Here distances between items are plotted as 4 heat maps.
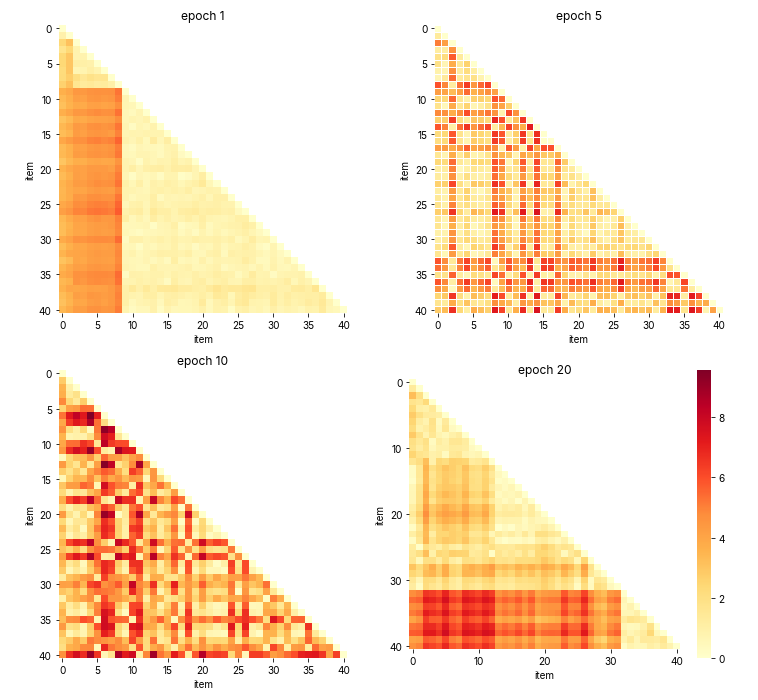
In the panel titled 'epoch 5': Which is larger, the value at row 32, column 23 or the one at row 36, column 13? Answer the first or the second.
the second
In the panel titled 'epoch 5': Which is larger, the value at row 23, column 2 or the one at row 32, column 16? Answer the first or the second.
the first
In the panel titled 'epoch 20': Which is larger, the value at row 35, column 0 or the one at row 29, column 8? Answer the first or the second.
the first
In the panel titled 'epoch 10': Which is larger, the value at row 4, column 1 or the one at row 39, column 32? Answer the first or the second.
the first
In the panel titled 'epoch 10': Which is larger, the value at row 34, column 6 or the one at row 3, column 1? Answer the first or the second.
the first
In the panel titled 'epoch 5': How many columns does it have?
41
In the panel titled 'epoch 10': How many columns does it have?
41
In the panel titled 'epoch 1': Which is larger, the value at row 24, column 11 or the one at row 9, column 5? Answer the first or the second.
the second
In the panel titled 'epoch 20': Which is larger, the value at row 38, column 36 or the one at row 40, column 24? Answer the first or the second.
the second
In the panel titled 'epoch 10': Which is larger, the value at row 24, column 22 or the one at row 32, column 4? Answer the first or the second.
the first
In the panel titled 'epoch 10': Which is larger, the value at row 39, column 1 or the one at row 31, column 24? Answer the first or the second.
the second
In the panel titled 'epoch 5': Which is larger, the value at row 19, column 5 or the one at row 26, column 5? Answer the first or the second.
the second
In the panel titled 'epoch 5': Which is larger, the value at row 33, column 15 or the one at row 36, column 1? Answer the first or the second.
the first
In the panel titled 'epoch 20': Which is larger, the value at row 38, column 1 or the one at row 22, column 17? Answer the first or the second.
the first
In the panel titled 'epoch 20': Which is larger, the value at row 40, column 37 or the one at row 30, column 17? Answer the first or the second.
the second
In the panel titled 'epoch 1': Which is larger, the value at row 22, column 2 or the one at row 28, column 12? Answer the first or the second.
the first
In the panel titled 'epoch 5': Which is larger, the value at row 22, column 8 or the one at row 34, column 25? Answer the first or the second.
the first
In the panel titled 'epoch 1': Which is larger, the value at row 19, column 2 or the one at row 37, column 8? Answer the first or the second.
the second
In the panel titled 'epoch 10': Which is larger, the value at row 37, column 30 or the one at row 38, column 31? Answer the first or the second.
the first
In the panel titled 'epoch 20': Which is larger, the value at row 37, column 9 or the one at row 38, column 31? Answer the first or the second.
the first
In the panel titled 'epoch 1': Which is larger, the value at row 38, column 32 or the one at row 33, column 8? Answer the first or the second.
the second
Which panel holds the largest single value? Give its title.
epoch 10
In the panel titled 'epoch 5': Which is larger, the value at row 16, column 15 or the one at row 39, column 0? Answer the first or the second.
the second
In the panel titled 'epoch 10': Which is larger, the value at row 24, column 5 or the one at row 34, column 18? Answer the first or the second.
the second
